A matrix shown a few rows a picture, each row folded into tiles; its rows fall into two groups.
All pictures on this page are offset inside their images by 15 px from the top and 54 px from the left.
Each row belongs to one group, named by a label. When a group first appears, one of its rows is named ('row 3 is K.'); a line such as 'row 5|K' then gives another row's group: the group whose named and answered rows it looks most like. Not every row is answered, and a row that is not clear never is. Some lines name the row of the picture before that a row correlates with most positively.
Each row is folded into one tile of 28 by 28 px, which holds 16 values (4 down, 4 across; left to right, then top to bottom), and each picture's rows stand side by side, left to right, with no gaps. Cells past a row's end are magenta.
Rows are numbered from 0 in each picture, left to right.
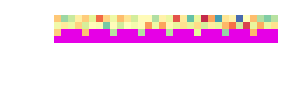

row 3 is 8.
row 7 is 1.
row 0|1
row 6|8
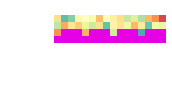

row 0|1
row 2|8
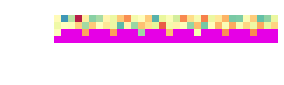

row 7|1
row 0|1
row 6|1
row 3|8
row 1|1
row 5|8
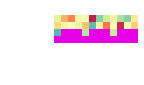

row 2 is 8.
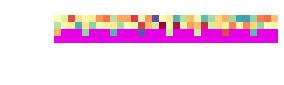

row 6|1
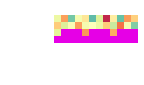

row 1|1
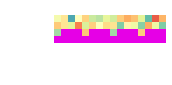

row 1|1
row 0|8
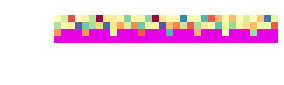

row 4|8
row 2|8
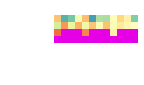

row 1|1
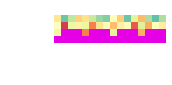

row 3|1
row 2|8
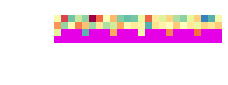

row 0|8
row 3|8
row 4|1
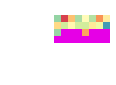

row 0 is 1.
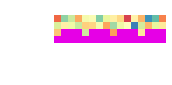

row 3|1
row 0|1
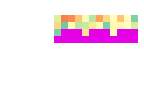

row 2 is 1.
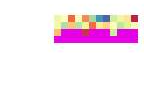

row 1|1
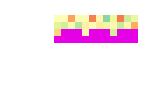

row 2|8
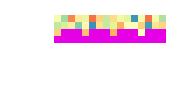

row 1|8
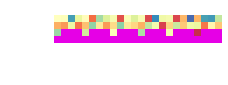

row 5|1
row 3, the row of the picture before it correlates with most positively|3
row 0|8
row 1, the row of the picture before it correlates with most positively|3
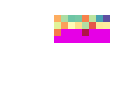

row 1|1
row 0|1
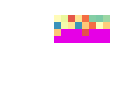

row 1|1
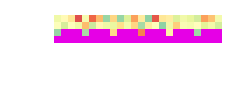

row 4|1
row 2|1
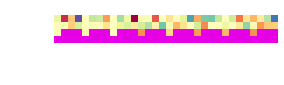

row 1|1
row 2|1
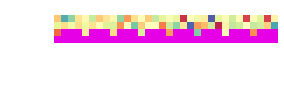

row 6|1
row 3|8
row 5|8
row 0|1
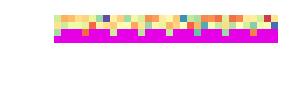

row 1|1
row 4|8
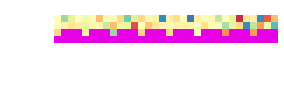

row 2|8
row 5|1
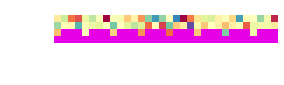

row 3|1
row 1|1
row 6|8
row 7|1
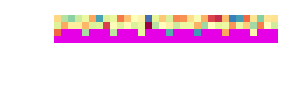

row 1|8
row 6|1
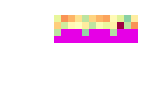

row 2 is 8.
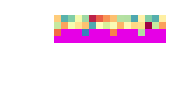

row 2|1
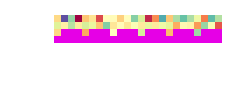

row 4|1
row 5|8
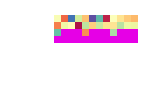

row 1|1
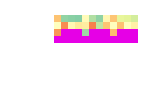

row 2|1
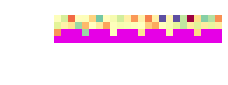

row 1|8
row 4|1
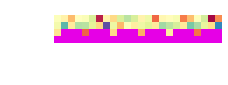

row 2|1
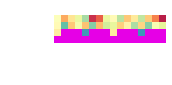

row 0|8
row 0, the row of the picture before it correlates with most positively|0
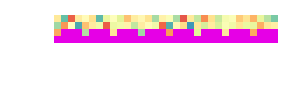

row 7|1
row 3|8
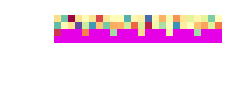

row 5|8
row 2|8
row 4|8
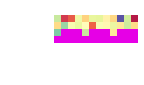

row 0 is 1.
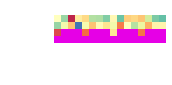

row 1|1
